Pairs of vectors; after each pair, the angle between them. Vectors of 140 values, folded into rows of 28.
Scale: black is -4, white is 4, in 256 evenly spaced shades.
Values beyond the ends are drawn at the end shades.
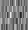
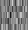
nearly opposite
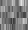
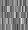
orthogonal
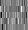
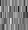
partly aligned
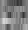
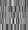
orthogonal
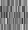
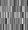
nearly opposite
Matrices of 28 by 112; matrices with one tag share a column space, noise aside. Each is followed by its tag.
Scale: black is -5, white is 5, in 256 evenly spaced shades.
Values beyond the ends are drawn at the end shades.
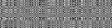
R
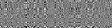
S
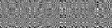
S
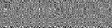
S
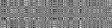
R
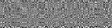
S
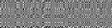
S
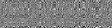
S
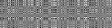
R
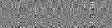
S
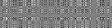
R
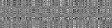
R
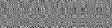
S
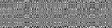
S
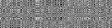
R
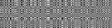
R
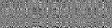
S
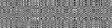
R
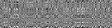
S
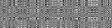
R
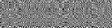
S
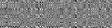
S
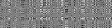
R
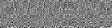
S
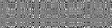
S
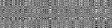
R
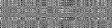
R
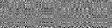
S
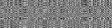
R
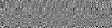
S
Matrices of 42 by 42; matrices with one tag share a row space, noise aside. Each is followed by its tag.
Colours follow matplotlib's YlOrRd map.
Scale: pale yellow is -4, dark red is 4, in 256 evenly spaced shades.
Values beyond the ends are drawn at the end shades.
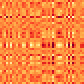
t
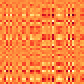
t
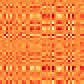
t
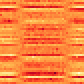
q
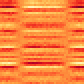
q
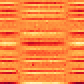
q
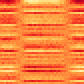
q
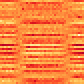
q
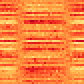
q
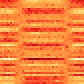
q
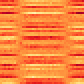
q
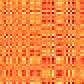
t
